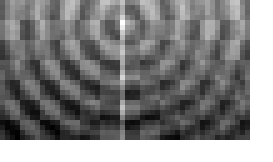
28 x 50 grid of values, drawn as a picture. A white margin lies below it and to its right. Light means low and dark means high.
The values follow a bell shape. Concentric rings centre on the top middle. The field climbs toward the bottom. Column 25 stands out from the rest.
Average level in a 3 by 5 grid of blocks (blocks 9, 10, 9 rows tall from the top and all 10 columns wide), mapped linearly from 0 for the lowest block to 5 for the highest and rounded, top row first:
11000 / 33222 / 55454
